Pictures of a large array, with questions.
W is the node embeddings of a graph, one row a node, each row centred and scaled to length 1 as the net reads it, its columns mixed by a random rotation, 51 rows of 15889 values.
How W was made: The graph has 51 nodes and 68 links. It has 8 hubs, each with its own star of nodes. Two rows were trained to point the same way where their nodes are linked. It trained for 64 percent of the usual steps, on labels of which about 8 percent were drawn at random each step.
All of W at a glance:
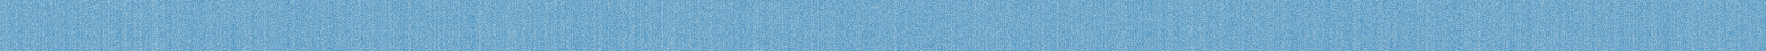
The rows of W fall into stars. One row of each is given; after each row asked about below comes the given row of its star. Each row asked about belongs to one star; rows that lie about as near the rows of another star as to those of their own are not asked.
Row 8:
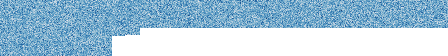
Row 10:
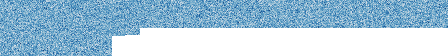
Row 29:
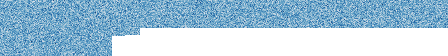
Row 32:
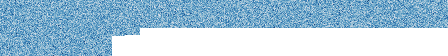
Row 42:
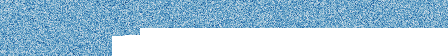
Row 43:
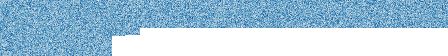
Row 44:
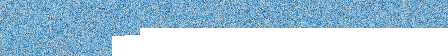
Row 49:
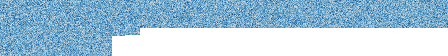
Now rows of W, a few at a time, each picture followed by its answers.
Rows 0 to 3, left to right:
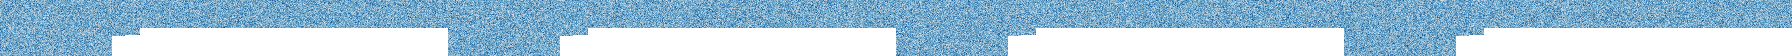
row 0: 43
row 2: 10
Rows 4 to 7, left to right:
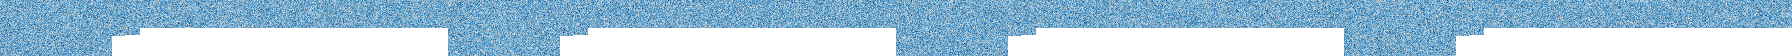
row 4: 10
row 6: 8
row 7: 29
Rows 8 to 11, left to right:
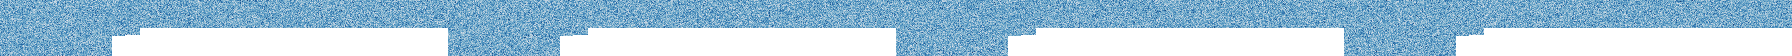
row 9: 44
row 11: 43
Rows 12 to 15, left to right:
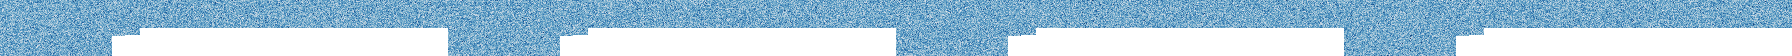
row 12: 10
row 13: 49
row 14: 32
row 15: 43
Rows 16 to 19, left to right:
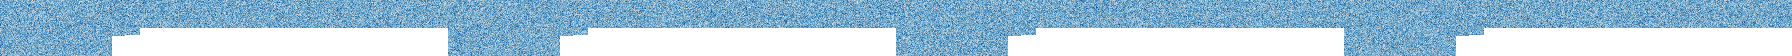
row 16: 42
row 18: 8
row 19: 42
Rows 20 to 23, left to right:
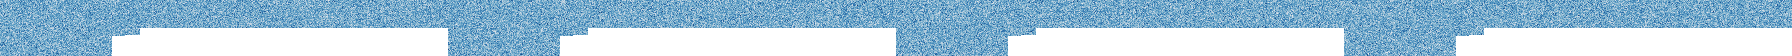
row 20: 8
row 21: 29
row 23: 44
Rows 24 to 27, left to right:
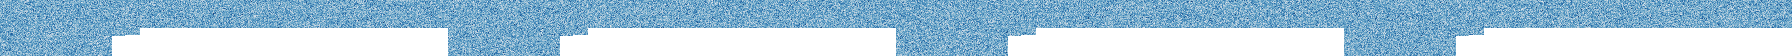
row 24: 43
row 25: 44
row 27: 29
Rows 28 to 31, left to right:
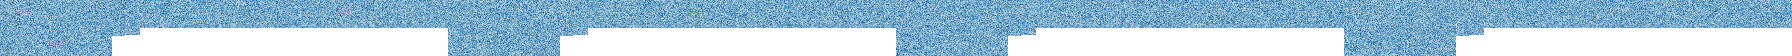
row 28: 42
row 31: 32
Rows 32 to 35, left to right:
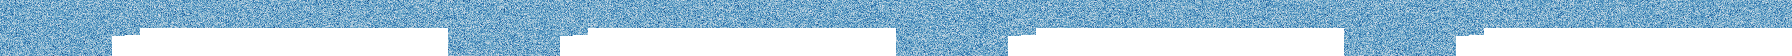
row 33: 32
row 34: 10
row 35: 32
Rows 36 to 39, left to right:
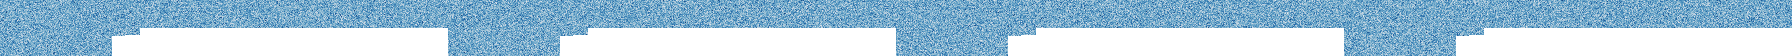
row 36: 10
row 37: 49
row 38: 43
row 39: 43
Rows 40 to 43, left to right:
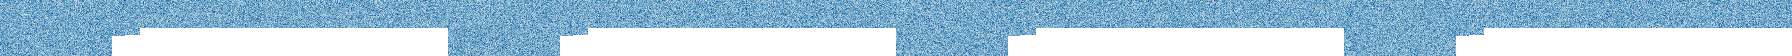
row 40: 42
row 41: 32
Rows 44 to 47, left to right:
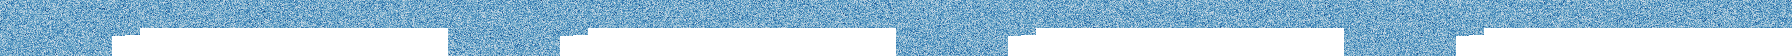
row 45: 43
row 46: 8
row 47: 29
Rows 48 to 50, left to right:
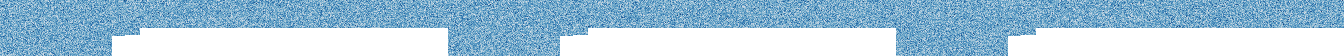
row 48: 32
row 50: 29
